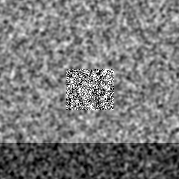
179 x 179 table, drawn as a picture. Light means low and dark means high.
Stripes: none. Seam: horizontal, 80% of the way down, the bottom part higher. Roughest part: centre. Grain: blotchy. Odd patch: rougher, in the centre.
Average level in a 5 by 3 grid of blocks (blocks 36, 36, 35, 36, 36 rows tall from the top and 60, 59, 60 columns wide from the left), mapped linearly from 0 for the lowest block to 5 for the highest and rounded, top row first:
000 | 000 | 000 | 000 | 555
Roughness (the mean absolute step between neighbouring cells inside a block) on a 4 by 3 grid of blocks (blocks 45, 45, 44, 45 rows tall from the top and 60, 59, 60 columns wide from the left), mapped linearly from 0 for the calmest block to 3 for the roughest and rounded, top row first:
000 | 030 | 030 | 000
